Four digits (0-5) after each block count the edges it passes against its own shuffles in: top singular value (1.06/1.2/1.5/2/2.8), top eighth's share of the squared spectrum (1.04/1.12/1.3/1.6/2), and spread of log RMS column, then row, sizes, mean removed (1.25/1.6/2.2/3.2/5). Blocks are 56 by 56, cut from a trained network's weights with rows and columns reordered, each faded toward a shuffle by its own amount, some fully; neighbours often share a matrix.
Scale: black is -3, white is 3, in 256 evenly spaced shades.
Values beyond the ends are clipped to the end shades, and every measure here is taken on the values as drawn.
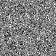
0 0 0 0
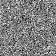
0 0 0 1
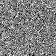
0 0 0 0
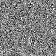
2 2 1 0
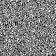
0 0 0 0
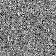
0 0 0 0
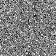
0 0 1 0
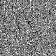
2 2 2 0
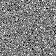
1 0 0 0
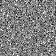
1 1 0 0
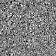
2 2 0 1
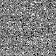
1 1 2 0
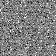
1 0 0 0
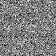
0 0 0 0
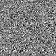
2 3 0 2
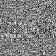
3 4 1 2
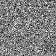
2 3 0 1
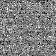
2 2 2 0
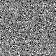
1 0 0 0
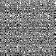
3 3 3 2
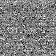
2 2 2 0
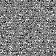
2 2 2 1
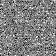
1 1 0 0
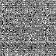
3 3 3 1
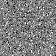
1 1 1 0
